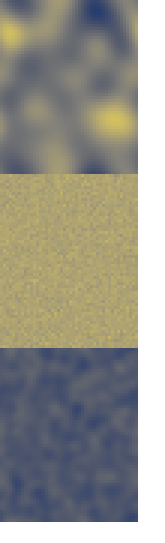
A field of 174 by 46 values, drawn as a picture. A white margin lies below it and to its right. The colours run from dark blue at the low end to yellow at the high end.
The table splits into 3 rows of 1 panel. Panel 1,1: middling, smooth, strong in contrast. Panel 2,1: high, fine-grained, faint in contrast. Panel 3,1: low, blotchy, faint in contrast.
